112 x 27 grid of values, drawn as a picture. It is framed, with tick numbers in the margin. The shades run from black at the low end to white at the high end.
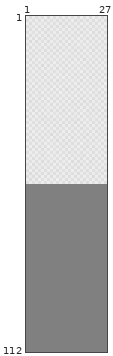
The table splits into 2 rows of 1 panel. Panel 1,1: very high, checkered, faint in contrast. Panel 2,1: middling, flat.
